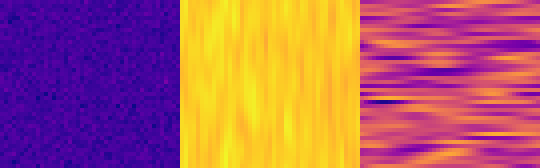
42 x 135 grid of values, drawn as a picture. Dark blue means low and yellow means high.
It is made of 1 by 3 panels. Panel 1,1: very low, fine-grained, faint in contrast. Panel 1,2: very high, streaked downward, faint in contrast. Panel 1,3: middling, streaked across, strong in contrast.
